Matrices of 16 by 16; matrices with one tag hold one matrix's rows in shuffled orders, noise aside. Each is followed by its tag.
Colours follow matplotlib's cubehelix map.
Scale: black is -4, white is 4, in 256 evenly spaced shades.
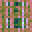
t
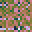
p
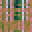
t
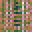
t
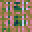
t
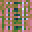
t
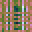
t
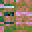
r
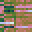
r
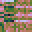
r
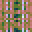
t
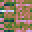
r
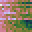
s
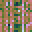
t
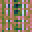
t
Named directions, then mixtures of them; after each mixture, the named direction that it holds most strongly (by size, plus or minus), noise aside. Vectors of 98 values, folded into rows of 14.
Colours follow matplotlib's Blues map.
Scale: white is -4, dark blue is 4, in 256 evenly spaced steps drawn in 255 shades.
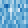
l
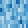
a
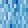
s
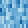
a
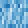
l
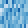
a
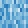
l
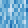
l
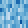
a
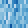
s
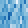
s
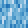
l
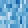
a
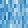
s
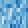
a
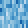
a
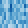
l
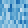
l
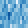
s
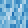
a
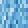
s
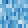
a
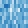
l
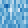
l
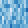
l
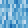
s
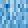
l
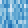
l
